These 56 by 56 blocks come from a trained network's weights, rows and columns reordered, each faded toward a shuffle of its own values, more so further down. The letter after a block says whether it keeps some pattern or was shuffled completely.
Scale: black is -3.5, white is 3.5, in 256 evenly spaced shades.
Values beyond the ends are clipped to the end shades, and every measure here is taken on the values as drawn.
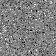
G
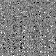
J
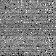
J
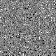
J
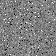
G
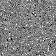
G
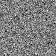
G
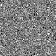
J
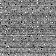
J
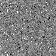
G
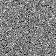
G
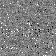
J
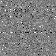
J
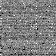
J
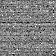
J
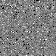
J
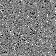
G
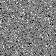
G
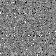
J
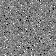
G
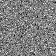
G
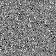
G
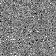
J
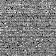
J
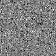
J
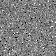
G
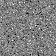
G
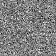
J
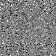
J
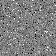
G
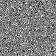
G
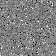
G
